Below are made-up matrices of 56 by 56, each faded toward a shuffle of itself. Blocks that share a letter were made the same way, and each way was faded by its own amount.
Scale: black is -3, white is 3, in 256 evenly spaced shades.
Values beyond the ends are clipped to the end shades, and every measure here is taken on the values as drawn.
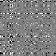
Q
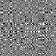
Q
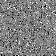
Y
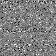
Y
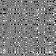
Q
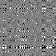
Q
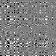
Q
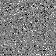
Y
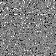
Y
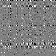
Q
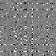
Q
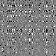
Q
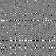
Q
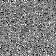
Y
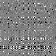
Q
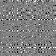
Q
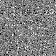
Y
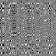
Q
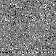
Y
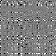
Q
